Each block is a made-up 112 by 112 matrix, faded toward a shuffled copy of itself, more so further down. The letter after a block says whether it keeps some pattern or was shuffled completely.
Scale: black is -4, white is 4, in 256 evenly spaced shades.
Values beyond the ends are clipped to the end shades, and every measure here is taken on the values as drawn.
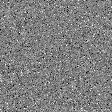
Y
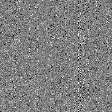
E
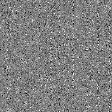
E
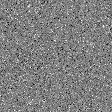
Y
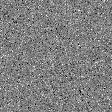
Y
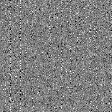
E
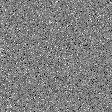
Y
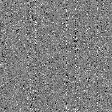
E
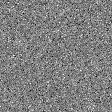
Y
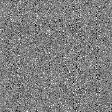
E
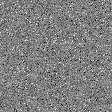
Y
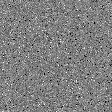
Y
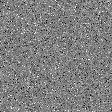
Y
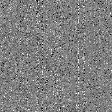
E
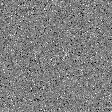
Y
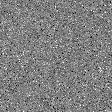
Y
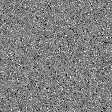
Y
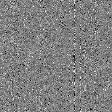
E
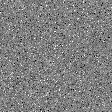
Y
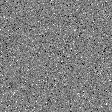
Y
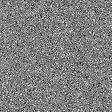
Y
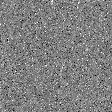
Y
